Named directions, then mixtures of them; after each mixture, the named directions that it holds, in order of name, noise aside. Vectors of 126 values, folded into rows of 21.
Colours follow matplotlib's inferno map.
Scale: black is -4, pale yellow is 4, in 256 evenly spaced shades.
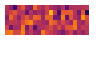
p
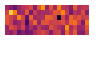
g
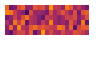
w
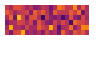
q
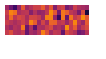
g, p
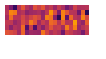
g, p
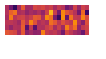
g, p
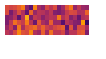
g, w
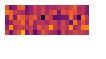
p, q, w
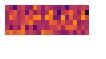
p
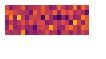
g, p, q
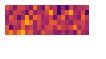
g, p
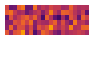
p, q, w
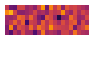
g, q, w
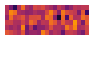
g, p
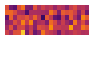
p, q, w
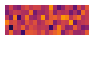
q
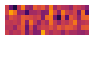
g, p, w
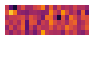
g, p, w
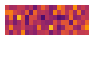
g, q
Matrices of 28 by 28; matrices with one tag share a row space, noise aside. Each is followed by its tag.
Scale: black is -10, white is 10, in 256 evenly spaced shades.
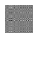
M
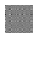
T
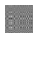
M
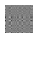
T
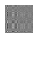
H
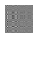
H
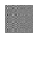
H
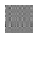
T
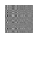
H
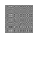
M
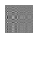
H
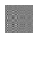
H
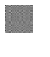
T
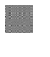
T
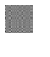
T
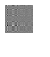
H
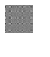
T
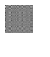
T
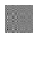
H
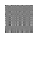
T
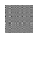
T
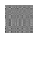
T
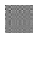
T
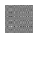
M
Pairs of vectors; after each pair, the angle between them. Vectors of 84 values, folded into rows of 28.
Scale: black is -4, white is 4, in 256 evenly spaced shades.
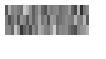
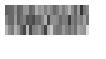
partly aligned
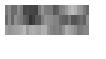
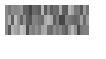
partly aligned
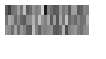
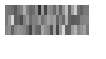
partly aligned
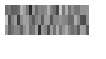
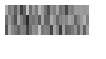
partly opposed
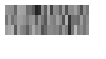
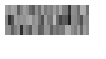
orthogonal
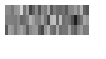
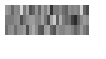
nearly parallel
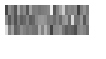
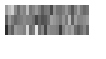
partly opposed
